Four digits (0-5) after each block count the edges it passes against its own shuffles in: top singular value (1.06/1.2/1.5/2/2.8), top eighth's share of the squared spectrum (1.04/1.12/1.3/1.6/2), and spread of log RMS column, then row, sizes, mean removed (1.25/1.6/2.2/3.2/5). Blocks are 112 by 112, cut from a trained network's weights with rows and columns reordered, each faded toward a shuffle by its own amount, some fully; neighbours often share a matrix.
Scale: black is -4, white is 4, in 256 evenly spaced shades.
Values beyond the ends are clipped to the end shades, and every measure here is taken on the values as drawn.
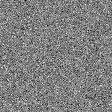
0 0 0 0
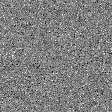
0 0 0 0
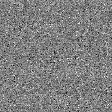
2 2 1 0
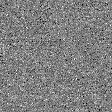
1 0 0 0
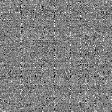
3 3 3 1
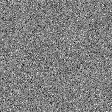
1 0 0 0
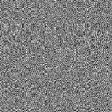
4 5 3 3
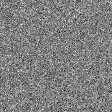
1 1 0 0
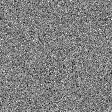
0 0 0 0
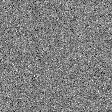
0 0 0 0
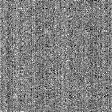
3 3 1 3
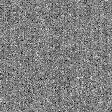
2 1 0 1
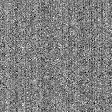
3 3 0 2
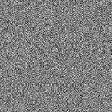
4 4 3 1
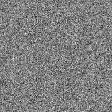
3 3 1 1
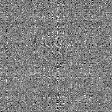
3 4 3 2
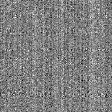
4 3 2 3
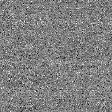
2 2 2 0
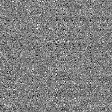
3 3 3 1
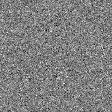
2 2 1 1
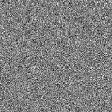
4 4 2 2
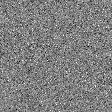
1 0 0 0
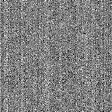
3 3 1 2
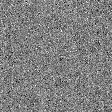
1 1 0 0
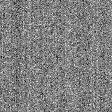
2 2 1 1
